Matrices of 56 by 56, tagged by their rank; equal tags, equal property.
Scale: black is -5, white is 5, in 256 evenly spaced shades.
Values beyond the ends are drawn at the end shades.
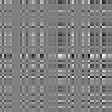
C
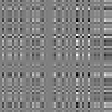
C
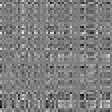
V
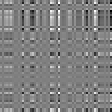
C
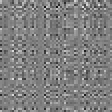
V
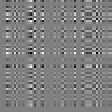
C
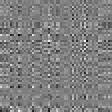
V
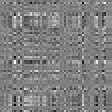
V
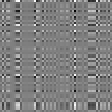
C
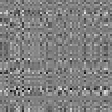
V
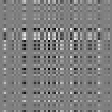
C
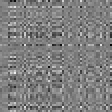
V
